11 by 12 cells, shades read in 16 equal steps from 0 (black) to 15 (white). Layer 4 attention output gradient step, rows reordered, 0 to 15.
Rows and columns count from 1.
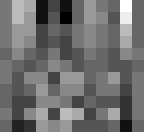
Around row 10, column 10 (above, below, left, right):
5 6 7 3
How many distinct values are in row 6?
4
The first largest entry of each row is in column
11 11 11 11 2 5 6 4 4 6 4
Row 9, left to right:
6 4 4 8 8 7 4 6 5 5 3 7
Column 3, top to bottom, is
10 9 9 8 6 5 8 6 4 8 3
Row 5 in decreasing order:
8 8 7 7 7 6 6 6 5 5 5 4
